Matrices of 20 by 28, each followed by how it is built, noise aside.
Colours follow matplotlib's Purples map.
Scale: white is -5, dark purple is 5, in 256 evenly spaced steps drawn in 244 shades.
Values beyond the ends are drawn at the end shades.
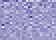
low rank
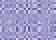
low rank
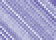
Toeplitz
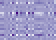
low rank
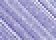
Toeplitz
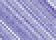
Toeplitz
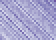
Toeplitz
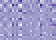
low rank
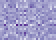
low rank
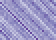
Toeplitz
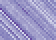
Toeplitz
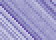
Toeplitz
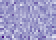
low rank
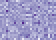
low rank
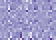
low rank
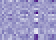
low rank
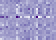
low rank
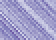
Toeplitz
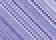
Toeplitz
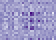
low rank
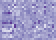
low rank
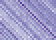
Toeplitz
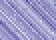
Toeplitz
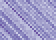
Toeplitz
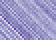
Toeplitz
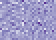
low rank
